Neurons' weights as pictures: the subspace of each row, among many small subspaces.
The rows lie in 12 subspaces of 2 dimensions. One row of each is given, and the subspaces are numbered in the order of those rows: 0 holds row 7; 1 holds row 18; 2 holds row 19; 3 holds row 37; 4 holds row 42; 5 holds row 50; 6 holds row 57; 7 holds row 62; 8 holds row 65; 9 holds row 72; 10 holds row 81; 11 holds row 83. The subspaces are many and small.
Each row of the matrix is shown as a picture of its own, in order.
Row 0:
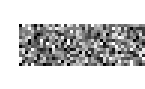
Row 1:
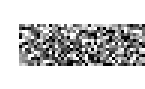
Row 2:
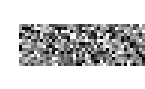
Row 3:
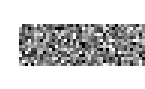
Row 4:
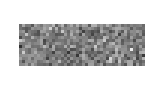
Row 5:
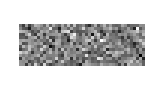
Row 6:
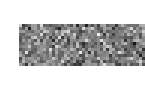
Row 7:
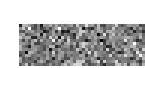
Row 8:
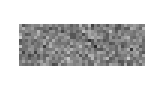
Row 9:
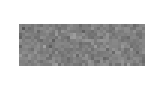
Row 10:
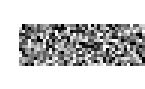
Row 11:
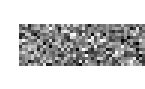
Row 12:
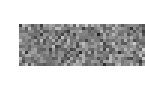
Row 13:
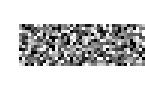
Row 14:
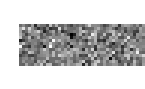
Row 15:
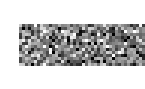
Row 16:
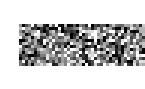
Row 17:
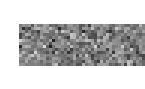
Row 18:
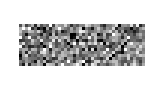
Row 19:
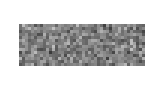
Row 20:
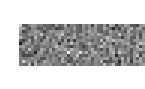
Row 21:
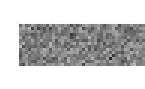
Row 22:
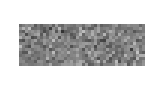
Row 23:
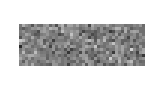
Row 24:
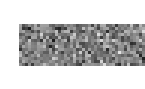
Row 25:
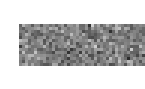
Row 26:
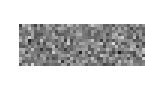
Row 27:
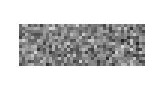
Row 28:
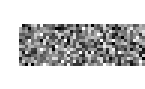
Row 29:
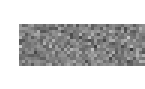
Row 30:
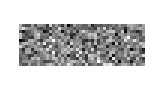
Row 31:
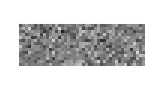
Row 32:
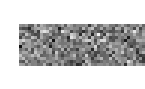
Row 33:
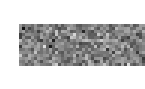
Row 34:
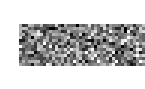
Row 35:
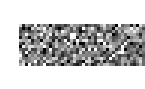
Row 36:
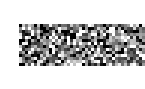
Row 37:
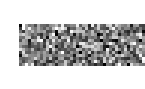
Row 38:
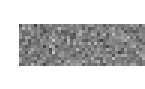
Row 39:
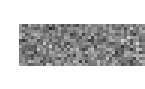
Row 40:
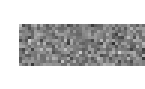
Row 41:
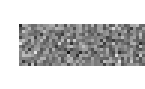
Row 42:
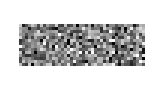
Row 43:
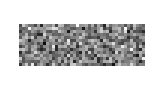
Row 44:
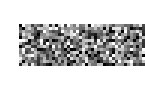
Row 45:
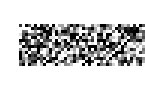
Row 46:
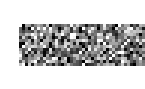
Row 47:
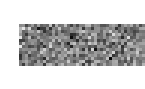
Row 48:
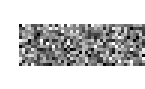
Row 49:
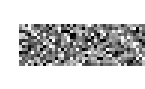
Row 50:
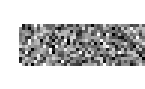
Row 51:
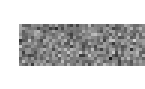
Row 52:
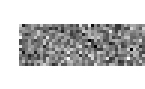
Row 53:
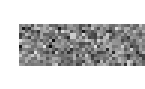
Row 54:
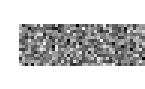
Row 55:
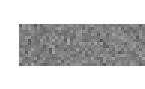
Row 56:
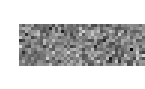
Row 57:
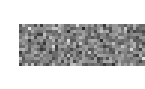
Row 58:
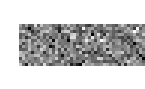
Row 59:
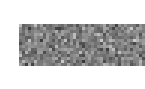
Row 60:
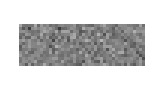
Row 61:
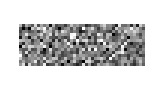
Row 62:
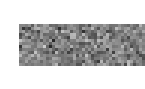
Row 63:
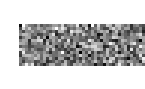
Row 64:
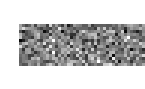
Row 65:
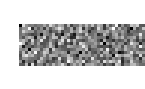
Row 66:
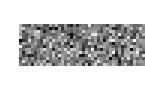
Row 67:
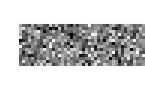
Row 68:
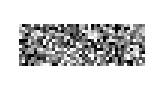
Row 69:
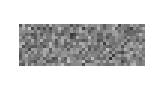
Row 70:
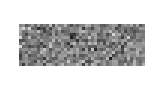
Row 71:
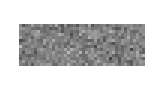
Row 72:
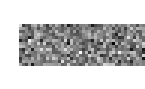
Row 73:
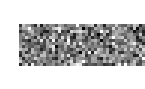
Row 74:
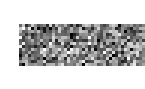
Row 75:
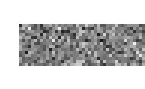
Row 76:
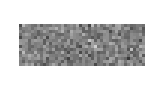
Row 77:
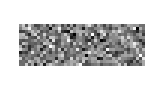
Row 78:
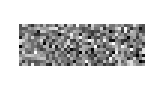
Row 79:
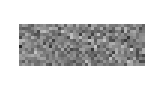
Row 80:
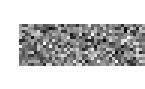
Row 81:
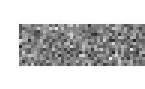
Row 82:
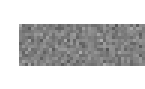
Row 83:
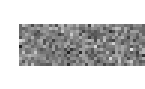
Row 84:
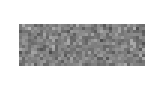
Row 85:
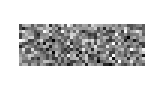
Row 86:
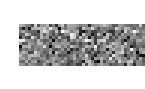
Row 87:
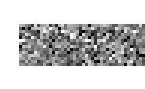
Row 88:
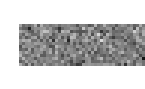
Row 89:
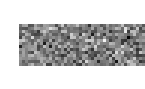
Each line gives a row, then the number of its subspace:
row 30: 9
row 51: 10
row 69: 8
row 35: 1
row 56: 0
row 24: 7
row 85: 9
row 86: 11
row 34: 6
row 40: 9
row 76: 3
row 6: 0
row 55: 5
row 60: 11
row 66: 10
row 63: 3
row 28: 11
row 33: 3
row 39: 2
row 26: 9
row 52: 3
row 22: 0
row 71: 11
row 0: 5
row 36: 5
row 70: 1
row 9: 3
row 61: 1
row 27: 2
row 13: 2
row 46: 8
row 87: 11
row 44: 5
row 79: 4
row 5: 2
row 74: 8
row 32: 4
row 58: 6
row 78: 4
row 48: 5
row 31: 0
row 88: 4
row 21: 8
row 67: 10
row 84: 2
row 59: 10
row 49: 2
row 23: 11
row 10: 3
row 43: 6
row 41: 8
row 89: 6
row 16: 11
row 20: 8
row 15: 5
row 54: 6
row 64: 9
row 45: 1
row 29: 4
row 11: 2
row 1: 9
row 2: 7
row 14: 10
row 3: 10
